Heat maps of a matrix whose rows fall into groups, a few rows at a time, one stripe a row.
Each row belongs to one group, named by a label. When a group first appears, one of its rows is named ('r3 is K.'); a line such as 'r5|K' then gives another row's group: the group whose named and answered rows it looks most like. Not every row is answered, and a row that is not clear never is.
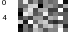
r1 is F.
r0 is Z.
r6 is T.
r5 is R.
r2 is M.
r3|M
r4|T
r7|T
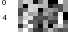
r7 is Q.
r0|M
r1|R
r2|F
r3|Z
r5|Z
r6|M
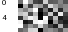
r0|M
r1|T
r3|Z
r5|R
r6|R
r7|F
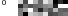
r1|T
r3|R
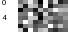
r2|T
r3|M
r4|F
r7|R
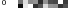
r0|Z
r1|M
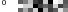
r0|M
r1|Q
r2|Z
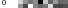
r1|F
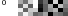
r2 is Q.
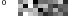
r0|M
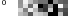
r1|Z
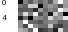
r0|T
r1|F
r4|T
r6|F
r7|Z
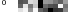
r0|F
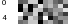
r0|F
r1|T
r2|T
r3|Q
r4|R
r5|F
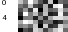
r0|F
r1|M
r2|Z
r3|Z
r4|T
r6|Z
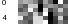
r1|F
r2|M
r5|R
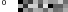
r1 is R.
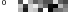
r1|R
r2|R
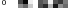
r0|F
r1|F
